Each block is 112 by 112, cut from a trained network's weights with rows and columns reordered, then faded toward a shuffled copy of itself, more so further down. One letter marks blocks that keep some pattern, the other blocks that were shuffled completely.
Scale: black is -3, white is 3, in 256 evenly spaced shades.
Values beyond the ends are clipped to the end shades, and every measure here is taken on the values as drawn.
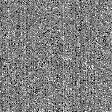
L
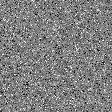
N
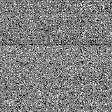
L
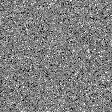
N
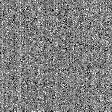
L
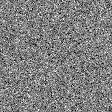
N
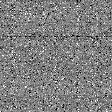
L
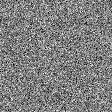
N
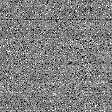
L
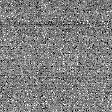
L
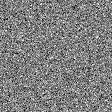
N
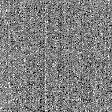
L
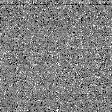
L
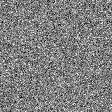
N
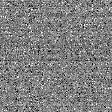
L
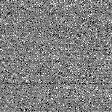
L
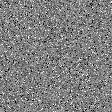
N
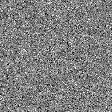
L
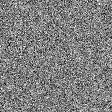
N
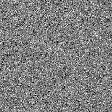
L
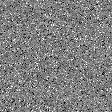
N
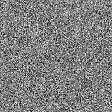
L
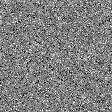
N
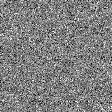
L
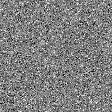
L
